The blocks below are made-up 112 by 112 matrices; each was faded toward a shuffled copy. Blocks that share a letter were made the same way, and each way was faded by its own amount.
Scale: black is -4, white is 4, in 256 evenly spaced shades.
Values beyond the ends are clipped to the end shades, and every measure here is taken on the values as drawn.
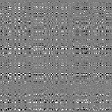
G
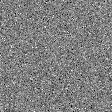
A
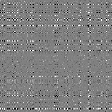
G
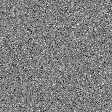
A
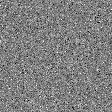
A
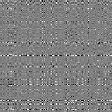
G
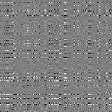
G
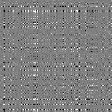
G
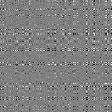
G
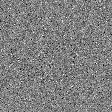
A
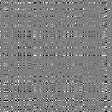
G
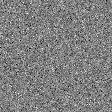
A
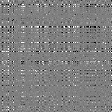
G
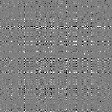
G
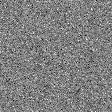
A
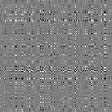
G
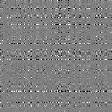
G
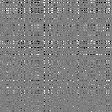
G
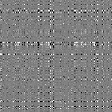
G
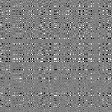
G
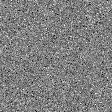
A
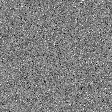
A
